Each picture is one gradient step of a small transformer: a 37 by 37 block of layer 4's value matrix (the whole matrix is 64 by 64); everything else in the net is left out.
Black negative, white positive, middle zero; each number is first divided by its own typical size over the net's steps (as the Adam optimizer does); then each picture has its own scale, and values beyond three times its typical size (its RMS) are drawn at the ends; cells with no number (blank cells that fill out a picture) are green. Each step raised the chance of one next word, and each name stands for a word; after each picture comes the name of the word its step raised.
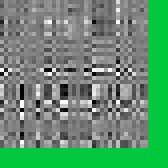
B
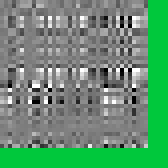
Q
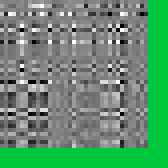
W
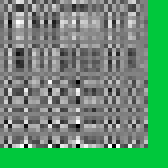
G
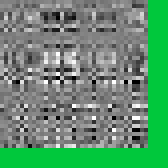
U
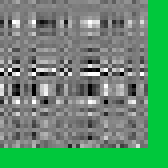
B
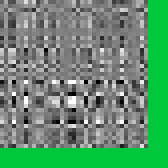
G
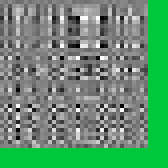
U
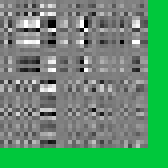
W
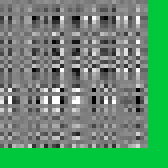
Q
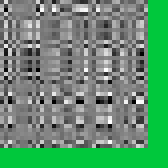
G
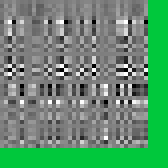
B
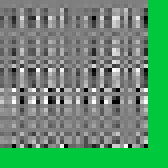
Q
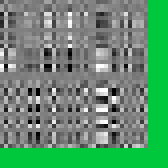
G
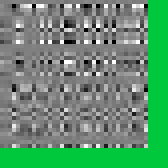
W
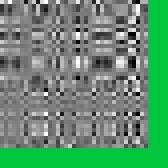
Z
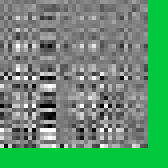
U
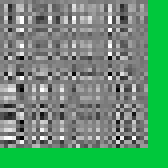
U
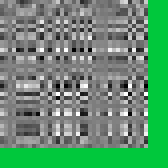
Z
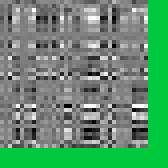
U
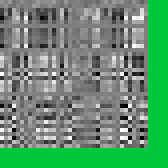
U
